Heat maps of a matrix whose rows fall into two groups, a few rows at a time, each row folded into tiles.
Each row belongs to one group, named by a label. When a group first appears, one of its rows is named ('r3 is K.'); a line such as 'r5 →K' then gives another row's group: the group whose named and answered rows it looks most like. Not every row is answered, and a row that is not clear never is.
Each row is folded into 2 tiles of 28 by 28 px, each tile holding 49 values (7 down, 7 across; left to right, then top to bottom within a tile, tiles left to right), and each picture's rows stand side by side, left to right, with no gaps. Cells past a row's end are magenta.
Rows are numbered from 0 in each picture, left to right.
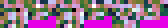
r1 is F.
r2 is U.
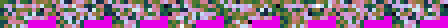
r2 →U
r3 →F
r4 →U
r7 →U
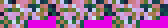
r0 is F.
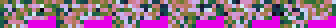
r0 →U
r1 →U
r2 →F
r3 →F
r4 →F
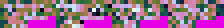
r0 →U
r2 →U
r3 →F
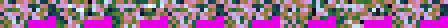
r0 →F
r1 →U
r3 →F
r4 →F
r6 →U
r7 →F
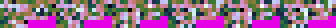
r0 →U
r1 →U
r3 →U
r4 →F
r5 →U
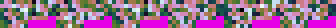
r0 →U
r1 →F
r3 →F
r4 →U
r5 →F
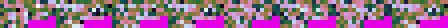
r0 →F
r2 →U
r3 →U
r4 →F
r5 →U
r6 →F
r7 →U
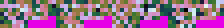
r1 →U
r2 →F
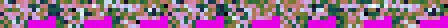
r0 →F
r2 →U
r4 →U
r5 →F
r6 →U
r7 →U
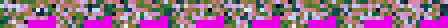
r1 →F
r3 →U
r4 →U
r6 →U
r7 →F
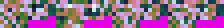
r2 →F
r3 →F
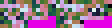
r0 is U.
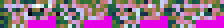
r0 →U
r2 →U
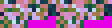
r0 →F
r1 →F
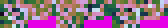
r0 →U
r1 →F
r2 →U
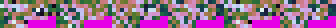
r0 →U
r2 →F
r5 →F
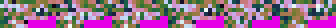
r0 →U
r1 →F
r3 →U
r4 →F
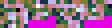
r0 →F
